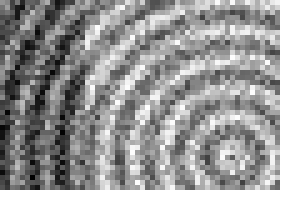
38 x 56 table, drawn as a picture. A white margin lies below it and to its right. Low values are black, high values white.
Concentric rings centre on the bottom right. The right part is higher, past a seam about 30% of the way across. No row or column stands out. The histogram is bell-shaped.
